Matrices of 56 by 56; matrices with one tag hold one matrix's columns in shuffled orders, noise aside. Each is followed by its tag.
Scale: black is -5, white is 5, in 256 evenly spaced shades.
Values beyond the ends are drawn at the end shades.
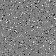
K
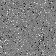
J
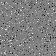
J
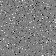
K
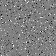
K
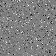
K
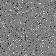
J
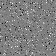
J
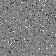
K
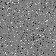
J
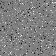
J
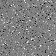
K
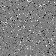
K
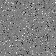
J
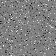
K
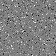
K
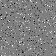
K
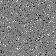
K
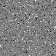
K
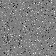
J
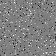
J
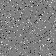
K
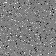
J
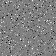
K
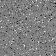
K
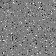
J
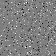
J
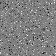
J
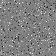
J
